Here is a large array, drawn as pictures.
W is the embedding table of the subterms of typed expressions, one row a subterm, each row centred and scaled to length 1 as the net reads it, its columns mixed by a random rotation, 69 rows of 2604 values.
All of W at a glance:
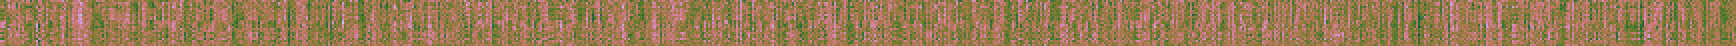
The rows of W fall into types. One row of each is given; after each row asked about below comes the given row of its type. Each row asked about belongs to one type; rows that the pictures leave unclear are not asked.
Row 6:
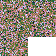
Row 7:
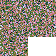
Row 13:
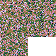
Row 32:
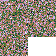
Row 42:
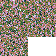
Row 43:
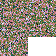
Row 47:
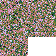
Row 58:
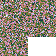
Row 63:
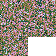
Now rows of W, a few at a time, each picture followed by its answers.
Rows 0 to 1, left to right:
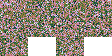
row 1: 63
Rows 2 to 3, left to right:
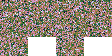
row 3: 6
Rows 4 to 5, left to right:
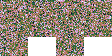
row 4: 6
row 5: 32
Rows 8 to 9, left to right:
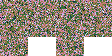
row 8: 42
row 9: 58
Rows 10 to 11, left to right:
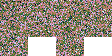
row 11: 42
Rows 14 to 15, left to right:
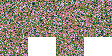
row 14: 7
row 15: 63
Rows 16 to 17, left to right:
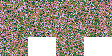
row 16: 6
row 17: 58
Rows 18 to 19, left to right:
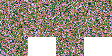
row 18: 47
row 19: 7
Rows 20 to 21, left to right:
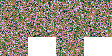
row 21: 6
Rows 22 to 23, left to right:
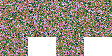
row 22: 32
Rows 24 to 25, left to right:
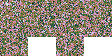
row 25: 47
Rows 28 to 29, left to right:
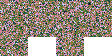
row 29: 6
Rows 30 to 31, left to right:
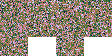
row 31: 6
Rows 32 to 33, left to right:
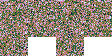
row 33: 32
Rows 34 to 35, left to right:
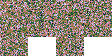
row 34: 13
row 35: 32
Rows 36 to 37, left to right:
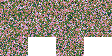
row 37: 47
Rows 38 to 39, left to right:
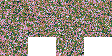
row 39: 43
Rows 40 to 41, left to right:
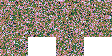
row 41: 32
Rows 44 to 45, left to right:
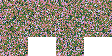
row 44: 42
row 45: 43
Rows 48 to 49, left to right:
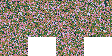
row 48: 58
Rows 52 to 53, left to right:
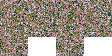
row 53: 47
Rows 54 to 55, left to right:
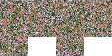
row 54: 47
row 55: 42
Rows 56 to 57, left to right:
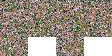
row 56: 43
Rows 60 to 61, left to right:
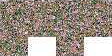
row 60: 32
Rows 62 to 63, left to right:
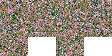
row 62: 47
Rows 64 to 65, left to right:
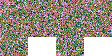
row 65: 43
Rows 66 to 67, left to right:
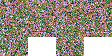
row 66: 43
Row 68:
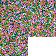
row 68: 7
